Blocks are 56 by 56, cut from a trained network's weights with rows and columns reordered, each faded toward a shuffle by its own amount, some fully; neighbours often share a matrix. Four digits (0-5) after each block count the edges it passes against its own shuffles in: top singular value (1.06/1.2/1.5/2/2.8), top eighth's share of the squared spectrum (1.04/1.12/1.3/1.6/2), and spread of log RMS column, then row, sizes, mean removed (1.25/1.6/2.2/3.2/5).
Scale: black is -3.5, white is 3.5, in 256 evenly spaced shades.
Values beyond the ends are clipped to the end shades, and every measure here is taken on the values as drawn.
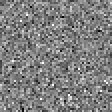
0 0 0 0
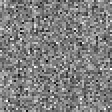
0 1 0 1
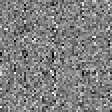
3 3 3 1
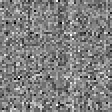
2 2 0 2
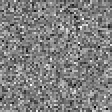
0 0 0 0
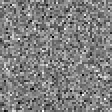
0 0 0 0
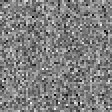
1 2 0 2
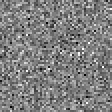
1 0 0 0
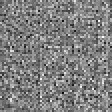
2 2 0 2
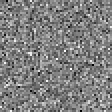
0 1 0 0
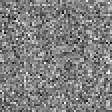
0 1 0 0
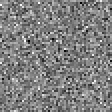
0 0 0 0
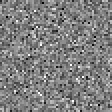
0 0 0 0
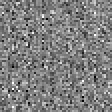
2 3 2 0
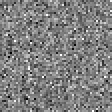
2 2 1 0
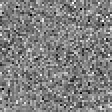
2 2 1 0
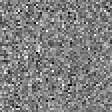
2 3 2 1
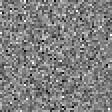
1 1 1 0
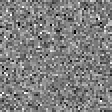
1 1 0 1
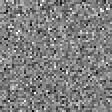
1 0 0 0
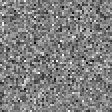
2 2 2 1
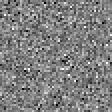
0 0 0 0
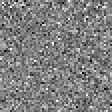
1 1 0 0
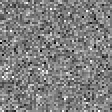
0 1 0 0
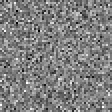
1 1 0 0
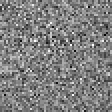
1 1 0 2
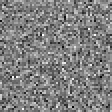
1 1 0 1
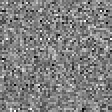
1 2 1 2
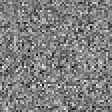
1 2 0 2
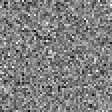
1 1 0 0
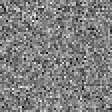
0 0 0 1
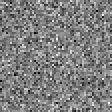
2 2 0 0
